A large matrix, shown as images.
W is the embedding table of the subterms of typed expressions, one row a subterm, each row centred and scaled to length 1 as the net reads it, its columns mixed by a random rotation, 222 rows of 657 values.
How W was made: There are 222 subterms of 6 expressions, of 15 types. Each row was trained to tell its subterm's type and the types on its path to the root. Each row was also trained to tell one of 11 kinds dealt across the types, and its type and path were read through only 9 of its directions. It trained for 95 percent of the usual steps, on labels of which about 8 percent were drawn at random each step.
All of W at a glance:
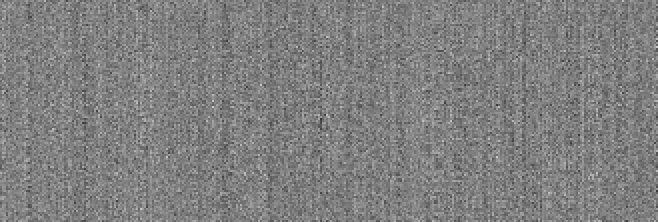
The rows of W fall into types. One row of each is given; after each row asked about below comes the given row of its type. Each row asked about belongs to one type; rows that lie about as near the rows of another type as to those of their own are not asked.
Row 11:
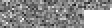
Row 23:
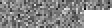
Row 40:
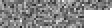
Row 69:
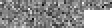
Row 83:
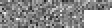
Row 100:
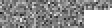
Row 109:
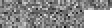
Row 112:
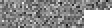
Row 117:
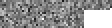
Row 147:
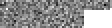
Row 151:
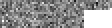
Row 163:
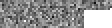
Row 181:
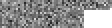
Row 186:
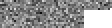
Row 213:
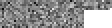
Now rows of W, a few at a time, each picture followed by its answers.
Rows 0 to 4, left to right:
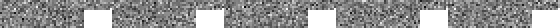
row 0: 163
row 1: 69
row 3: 23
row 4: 147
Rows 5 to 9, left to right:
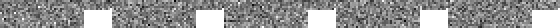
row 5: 11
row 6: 117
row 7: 11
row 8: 163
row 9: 147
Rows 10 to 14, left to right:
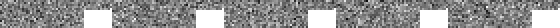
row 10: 69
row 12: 117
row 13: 11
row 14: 11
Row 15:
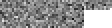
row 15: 151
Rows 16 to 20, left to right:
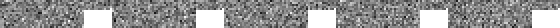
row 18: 112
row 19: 11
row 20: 40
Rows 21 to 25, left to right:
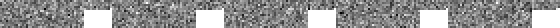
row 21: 213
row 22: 151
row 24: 109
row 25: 100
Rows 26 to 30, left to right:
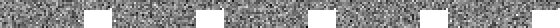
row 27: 112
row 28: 117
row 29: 186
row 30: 109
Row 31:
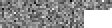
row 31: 213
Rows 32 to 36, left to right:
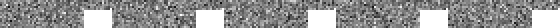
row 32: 23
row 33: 40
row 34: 109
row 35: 11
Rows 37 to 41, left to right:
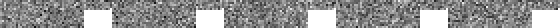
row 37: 112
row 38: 100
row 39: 181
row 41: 11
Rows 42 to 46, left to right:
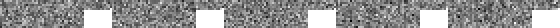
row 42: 109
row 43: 100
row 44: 69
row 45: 147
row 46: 69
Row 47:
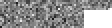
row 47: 151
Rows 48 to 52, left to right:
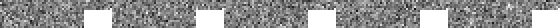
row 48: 186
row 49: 112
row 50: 23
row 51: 163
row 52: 151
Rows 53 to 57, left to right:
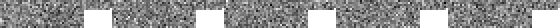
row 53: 112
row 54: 181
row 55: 213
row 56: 117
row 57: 147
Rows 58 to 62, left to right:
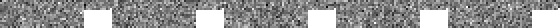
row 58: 11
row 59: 23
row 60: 69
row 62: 112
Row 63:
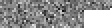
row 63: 163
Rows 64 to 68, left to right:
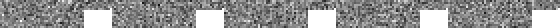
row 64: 109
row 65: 117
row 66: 100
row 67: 109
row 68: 112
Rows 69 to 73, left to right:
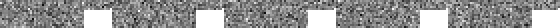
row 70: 163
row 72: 147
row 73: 112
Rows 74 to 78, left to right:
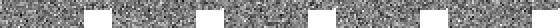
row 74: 100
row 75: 69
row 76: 151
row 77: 163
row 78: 163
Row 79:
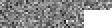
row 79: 151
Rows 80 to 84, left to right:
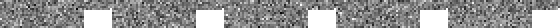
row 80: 186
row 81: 163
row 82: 117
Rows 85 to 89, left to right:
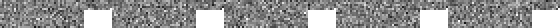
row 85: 40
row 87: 11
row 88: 100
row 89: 40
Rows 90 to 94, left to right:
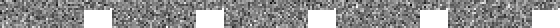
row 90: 69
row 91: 181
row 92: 23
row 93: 23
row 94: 151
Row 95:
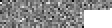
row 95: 69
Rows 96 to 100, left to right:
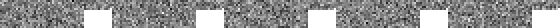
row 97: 69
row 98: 163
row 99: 117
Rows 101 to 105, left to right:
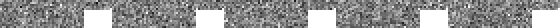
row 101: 151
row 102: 112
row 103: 112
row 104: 23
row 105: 83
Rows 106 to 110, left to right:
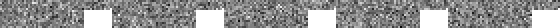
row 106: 151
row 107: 151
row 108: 213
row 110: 112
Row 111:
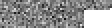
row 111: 163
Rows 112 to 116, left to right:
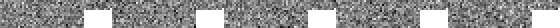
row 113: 163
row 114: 40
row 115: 213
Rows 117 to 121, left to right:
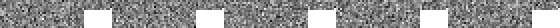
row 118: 186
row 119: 100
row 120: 100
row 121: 40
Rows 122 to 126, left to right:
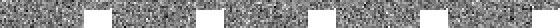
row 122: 181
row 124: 151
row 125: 186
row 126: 163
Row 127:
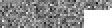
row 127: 151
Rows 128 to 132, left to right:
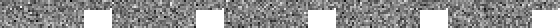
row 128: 186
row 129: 69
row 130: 213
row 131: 40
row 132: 151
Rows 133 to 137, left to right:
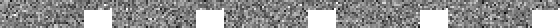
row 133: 23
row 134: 40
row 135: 109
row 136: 100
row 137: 117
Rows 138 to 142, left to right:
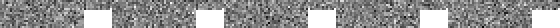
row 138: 147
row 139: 11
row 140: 100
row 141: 109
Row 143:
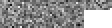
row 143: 112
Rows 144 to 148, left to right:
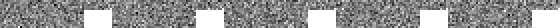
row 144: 163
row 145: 112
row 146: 83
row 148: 109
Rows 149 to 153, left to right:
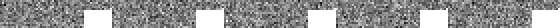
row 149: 147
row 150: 69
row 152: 109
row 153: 11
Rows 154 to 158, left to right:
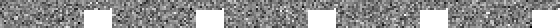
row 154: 83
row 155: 117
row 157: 109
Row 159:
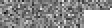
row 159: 109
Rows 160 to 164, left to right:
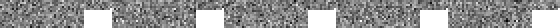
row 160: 40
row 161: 163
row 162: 147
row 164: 83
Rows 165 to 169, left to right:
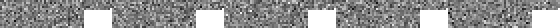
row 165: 117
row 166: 117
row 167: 117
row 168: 163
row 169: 83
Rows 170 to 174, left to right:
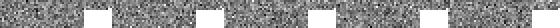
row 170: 151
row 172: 213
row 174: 213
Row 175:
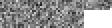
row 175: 213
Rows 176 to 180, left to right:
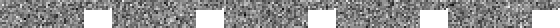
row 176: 100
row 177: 40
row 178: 100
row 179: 69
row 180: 147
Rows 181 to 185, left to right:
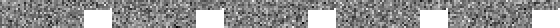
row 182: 109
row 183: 23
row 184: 23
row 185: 100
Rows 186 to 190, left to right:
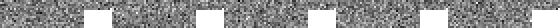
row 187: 213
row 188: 69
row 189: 109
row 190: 186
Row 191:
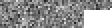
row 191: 11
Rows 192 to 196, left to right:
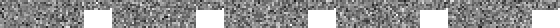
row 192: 83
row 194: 117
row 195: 83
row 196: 147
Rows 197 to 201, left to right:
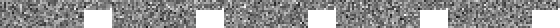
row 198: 213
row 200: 40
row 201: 147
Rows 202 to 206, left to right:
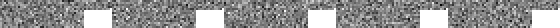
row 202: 83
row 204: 213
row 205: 186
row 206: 147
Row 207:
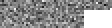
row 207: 186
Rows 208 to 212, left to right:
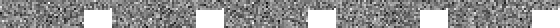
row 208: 100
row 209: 112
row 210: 186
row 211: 23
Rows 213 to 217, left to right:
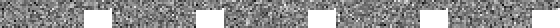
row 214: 83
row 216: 109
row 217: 163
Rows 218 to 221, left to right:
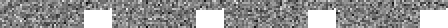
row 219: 117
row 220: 69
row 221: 69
